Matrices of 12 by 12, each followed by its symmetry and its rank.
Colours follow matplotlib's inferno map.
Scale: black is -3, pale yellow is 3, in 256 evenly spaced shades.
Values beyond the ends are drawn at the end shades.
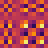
symmetric, rank one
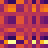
neither, rank one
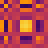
symmetric, rank one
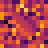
antisymmetric, full rank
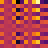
neither, rank one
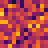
antisymmetric, full rank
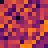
symmetric, full rank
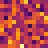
neither, full rank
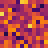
neither, full rank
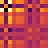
symmetric, rank one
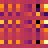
neither, rank one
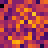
neither, full rank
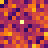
symmetric, full rank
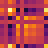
symmetric, rank one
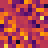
antisymmetric, full rank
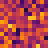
antisymmetric, full rank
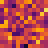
neither, full rank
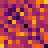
symmetric, full rank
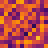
symmetric, full rank
